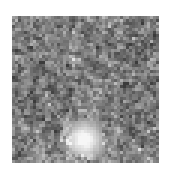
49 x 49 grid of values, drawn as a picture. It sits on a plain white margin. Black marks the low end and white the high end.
Bumps: one, in the bottom middle. Odd patch: calmer, in the bottom middle. Grain: blotchy. Ninth with the highest average: bottom middle. Average level on the scale: 50%.
